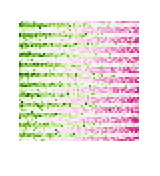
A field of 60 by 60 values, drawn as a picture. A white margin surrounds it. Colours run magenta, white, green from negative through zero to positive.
The values follow a bell shape. Stripes running across repeat 12 times from top to bottom. On average the colour sits 50% of the way up the scale. Values rise toward the left.
